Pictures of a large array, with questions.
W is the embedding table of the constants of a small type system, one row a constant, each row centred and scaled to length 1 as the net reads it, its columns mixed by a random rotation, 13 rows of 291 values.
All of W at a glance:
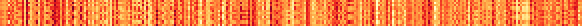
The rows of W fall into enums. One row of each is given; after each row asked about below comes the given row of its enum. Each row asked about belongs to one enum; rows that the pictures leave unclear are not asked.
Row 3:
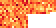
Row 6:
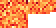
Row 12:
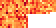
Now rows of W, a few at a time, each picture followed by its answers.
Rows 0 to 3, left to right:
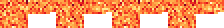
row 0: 6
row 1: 3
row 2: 6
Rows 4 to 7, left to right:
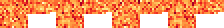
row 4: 3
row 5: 12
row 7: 12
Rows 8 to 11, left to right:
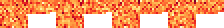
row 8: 3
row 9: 12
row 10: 6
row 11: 6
